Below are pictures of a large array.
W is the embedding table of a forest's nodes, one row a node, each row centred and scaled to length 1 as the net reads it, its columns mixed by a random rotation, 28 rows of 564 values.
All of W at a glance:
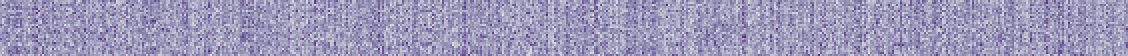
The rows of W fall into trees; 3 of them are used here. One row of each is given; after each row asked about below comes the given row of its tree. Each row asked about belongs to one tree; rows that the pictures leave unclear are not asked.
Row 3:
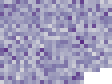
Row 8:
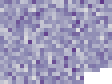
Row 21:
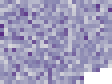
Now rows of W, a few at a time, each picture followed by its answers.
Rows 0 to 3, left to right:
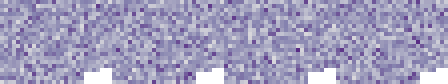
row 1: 3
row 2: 8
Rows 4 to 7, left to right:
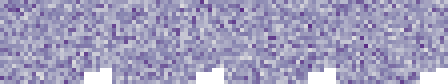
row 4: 3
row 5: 21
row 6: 3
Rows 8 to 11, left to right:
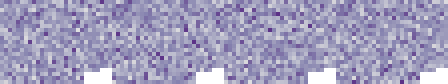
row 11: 3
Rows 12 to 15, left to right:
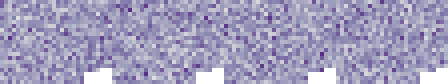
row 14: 21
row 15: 21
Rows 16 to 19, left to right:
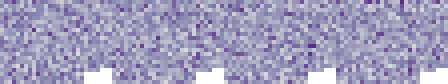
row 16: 8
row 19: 8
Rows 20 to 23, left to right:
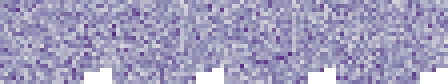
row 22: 21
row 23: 3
